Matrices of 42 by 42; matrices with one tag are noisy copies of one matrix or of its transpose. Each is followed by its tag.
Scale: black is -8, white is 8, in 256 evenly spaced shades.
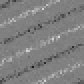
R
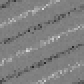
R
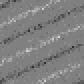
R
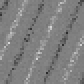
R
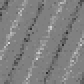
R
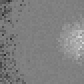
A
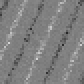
R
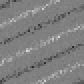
R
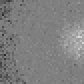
A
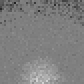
A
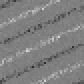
R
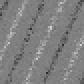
R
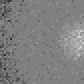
A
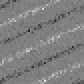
R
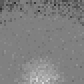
A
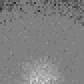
A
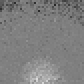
A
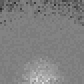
A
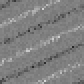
R
